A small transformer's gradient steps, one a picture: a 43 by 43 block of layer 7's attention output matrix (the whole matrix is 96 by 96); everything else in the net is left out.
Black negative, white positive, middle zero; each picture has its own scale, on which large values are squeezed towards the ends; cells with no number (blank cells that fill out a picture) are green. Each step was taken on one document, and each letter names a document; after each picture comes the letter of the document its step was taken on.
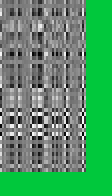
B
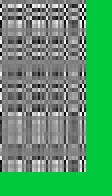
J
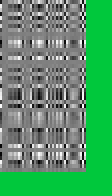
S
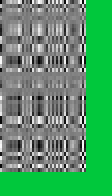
S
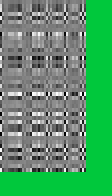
J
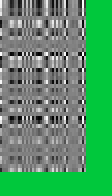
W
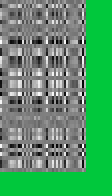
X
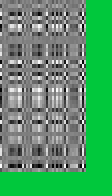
B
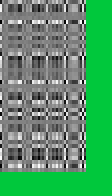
J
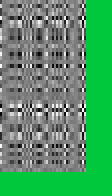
W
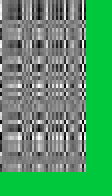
S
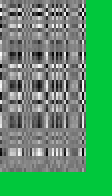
X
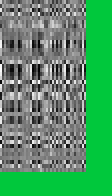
B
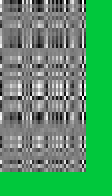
S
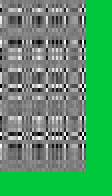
X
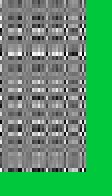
J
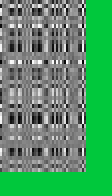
B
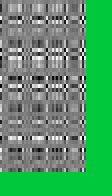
X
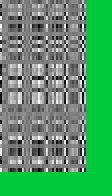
X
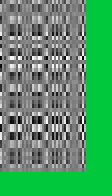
B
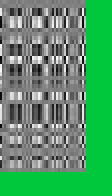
B
